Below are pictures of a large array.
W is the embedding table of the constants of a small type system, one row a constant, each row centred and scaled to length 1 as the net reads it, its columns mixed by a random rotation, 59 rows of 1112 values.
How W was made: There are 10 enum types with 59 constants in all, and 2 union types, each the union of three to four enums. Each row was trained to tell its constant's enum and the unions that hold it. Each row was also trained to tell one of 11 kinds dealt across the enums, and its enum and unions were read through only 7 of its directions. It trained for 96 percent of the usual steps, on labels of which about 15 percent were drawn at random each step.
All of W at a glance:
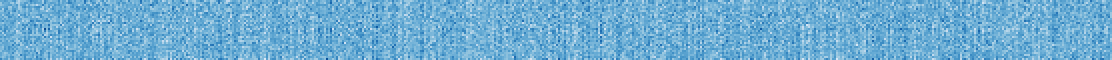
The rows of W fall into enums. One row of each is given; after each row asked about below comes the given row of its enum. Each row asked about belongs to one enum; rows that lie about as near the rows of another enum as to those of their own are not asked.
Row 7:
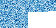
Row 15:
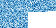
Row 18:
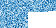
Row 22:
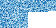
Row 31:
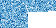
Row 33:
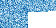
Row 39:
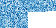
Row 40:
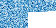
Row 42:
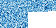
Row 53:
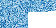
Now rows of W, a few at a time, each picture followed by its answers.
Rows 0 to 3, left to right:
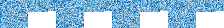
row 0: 22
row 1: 42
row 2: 31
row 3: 22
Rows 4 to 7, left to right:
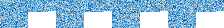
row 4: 18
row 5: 33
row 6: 40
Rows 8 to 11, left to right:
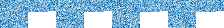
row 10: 33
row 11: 7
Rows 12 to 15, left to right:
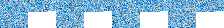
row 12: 31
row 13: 18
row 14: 40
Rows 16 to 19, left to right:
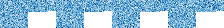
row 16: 33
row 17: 33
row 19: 42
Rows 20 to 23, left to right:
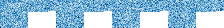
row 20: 42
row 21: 42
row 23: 18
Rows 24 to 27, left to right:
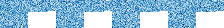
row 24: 33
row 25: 39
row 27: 53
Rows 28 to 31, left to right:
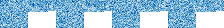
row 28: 31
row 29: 31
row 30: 31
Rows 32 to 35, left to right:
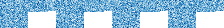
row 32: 40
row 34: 18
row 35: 53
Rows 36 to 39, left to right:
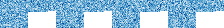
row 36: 40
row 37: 31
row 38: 22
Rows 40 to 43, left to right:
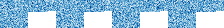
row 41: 40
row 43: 33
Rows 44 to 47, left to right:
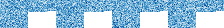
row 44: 7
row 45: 53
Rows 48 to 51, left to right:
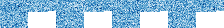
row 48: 18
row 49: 42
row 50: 53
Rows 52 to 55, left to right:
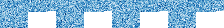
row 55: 18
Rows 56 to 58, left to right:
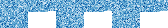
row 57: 39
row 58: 40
